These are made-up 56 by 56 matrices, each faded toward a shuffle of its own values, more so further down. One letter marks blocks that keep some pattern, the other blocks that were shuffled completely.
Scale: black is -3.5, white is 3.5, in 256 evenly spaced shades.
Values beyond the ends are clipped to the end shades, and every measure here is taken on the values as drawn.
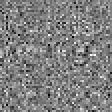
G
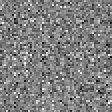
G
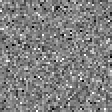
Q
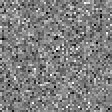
Q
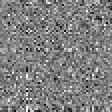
G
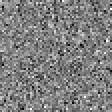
Q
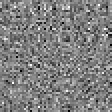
G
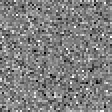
Q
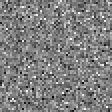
Q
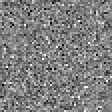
Q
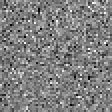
Q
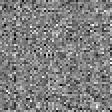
G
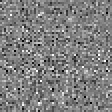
G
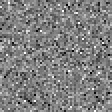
Q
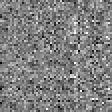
G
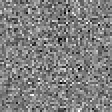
G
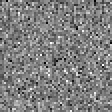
Q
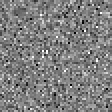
Q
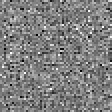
G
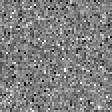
Q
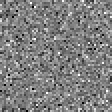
Q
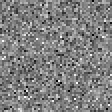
Q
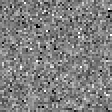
Q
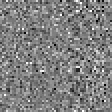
G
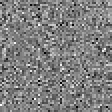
G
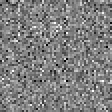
G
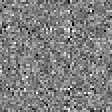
G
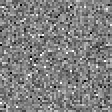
Q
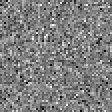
Q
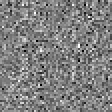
G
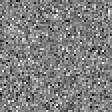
Q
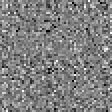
G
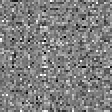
G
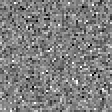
Q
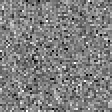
Q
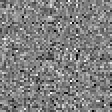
G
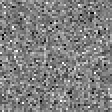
Q
